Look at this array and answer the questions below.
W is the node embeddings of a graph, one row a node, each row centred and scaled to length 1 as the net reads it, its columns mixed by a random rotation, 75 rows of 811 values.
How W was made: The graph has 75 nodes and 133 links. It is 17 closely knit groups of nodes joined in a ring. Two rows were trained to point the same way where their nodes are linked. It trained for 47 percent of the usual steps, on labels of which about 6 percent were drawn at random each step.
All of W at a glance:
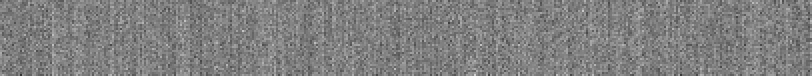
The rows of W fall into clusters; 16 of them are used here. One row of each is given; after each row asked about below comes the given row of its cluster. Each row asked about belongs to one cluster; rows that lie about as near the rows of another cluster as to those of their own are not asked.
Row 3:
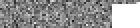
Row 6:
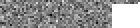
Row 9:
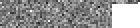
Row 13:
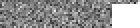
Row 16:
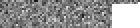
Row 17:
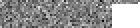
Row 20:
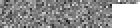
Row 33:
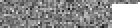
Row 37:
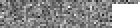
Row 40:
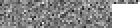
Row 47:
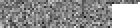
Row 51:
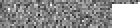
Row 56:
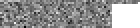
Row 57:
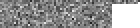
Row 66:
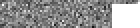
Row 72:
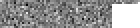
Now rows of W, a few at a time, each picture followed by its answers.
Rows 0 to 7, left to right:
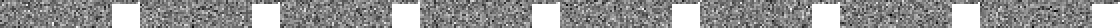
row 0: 66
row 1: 51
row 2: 66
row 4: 16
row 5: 33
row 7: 51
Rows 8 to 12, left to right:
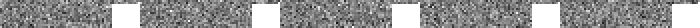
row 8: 17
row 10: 17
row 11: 72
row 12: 47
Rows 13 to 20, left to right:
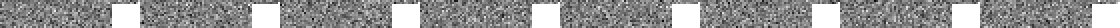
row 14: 6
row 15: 40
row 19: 16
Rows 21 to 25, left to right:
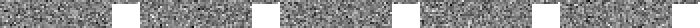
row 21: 56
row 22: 51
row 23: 56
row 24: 20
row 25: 16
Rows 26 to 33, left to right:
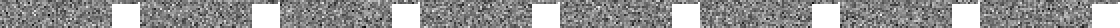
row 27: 66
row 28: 40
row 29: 20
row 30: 17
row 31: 47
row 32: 13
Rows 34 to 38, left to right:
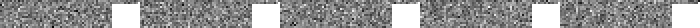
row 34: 51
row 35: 20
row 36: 57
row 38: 9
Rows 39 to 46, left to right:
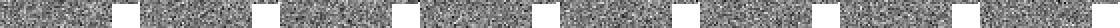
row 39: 37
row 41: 9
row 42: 3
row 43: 40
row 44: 57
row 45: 57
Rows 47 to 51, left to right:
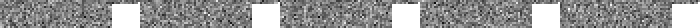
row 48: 57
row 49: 37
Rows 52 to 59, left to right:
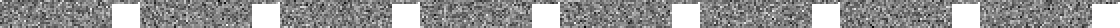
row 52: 33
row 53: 3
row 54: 20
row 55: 37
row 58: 17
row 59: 33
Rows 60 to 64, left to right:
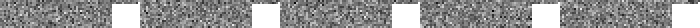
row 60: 72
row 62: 72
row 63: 47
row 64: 9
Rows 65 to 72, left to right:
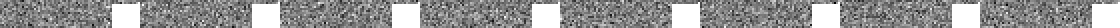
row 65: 17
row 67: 40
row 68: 72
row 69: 6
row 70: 13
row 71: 37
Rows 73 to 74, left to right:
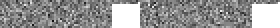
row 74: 72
